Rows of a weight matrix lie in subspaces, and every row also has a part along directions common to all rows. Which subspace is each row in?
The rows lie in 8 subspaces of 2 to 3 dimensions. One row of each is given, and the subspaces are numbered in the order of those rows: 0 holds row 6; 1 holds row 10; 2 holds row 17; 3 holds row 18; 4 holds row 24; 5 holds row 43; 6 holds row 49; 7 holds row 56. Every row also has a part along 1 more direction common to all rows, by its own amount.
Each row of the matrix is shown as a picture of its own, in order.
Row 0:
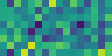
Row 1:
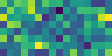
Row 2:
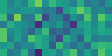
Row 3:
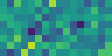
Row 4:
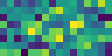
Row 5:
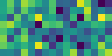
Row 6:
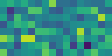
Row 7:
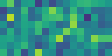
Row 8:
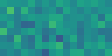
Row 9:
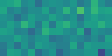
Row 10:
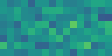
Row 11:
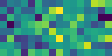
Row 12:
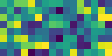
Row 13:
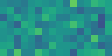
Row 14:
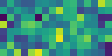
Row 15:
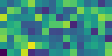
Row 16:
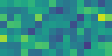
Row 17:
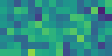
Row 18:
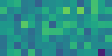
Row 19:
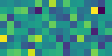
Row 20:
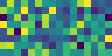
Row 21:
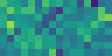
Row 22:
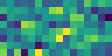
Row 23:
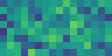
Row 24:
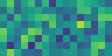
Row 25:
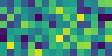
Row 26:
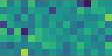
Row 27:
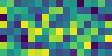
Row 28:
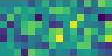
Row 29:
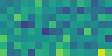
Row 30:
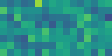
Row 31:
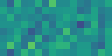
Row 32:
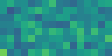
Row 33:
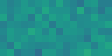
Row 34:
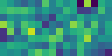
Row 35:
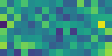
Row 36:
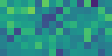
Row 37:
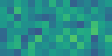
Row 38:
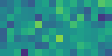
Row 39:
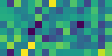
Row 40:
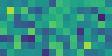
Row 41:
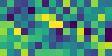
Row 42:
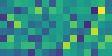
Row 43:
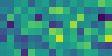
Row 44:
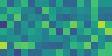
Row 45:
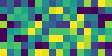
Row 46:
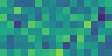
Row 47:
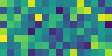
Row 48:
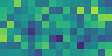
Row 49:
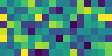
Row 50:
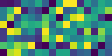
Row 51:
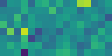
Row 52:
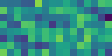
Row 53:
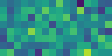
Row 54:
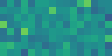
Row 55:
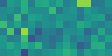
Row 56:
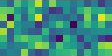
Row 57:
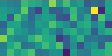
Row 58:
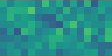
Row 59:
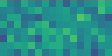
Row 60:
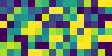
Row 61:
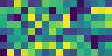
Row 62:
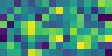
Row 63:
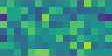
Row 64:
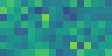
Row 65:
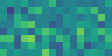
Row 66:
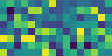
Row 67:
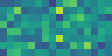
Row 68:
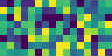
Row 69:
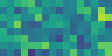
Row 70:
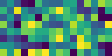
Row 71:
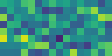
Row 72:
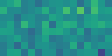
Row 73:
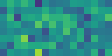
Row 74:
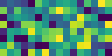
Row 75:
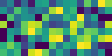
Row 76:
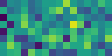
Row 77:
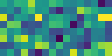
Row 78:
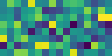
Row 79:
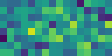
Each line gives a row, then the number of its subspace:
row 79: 1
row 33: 1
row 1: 5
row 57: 2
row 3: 4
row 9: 3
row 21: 5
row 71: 0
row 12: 2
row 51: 6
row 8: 0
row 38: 6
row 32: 0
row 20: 6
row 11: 5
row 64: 6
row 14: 1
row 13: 4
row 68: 7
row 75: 3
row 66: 0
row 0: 4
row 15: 0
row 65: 0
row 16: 0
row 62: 3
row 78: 1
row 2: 7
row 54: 6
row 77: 1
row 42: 2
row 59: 2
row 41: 5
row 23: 2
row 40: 0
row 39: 4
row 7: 7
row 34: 5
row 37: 4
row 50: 0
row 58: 5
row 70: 2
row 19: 2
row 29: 3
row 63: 6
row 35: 1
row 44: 1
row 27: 6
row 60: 3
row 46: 2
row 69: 2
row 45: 3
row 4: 4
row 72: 3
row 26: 6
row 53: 1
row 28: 5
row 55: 6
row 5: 6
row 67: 0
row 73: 7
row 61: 7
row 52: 7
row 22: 7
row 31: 4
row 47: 7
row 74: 7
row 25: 4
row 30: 7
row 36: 5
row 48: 3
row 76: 2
